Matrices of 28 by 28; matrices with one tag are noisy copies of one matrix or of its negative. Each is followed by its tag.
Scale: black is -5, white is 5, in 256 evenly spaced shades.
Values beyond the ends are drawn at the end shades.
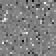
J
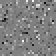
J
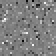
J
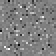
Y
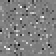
Y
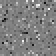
J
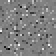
Y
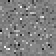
Y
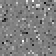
J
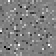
Y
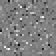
Y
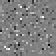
Y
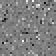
J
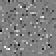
Y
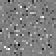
Y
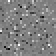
Y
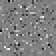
Y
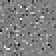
Y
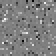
J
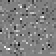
Y
